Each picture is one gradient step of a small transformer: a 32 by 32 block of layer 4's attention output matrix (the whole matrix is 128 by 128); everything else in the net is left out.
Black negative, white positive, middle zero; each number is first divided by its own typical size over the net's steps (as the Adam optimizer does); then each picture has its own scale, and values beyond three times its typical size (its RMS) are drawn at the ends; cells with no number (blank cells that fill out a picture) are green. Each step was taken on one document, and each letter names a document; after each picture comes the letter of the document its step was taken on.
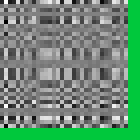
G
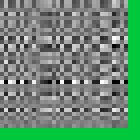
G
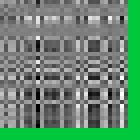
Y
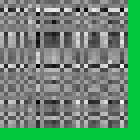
Y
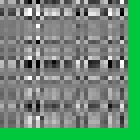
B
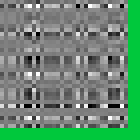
B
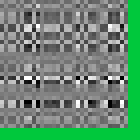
B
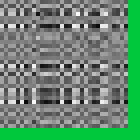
G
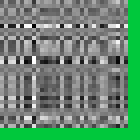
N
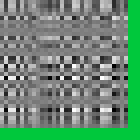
Y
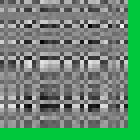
N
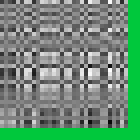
N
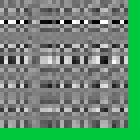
G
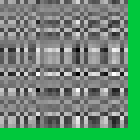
Y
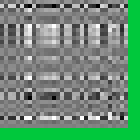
B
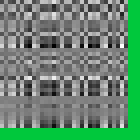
N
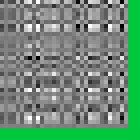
B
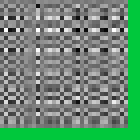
Y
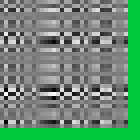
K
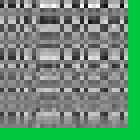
G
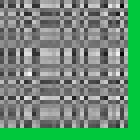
G
